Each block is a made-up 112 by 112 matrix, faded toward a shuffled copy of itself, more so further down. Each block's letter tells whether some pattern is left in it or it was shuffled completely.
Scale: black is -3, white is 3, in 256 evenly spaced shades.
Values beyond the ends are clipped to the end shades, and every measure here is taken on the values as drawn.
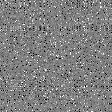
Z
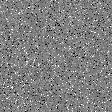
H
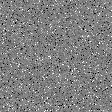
H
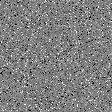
H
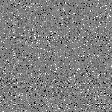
Z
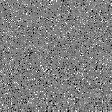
Z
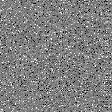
Z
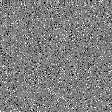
Z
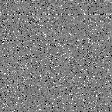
Z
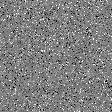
H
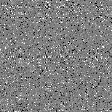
Z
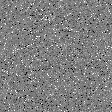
H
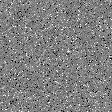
H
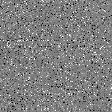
Z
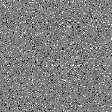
Z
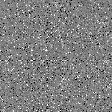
Z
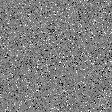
H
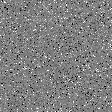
H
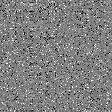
Z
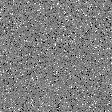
H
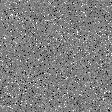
H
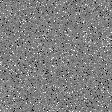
H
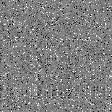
Z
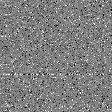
Z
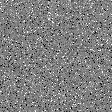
H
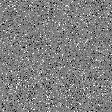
Z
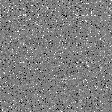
Z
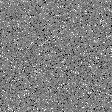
H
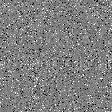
Z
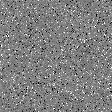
H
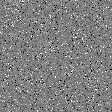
H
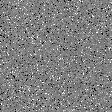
H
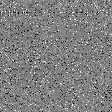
Z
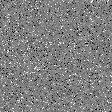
H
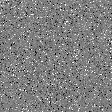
H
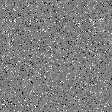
Z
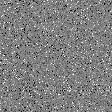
Z
